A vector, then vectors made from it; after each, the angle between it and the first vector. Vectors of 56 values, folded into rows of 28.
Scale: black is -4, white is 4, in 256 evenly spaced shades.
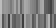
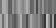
partly aligned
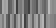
orthogonal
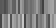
nearly opposite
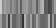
nearly parallel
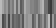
nearly parallel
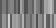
nearly opposite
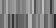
partly aligned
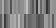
orthogonal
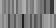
partly aligned
